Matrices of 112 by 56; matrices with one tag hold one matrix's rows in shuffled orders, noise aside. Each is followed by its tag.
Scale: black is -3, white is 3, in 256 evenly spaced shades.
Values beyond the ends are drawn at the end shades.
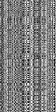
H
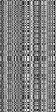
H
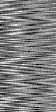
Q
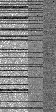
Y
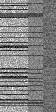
Y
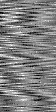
Q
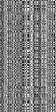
H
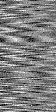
Q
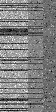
Y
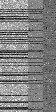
Y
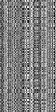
H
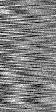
Q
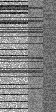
Y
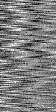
Q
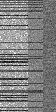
Y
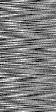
Q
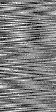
Q
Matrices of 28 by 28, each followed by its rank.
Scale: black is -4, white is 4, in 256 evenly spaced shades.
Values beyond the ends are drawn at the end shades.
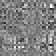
five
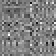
five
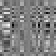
two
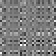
two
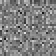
five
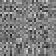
five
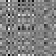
two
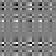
one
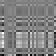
one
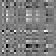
two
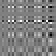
one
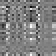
two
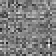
five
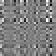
two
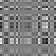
one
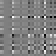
one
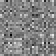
five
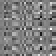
two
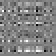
two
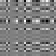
one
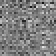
five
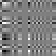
one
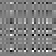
one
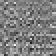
five
